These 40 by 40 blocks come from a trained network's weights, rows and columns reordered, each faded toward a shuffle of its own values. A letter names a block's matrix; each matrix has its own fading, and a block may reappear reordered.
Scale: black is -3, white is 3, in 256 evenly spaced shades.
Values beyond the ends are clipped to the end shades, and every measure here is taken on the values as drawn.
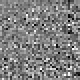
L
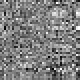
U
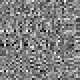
U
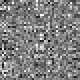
L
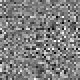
U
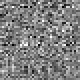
U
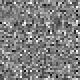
L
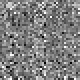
L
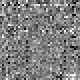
L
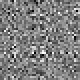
U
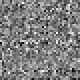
U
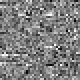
U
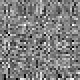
U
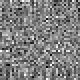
U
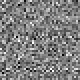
U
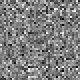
U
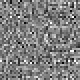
U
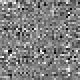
L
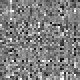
L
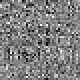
L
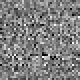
U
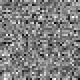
U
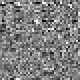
U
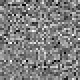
U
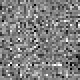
L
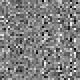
L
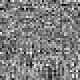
U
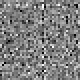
L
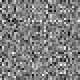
U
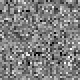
U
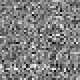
U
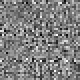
U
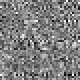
U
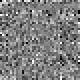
L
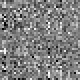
L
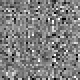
L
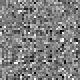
L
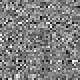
U
